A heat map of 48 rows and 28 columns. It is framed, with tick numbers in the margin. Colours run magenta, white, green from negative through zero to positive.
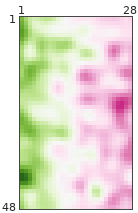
Grain: blotchy. Ninth with the lowest average: middle right. Slope: up to the left. Stripes: none.
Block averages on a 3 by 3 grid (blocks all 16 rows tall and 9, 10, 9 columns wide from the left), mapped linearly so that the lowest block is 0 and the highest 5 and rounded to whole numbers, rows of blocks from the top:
531
520
521
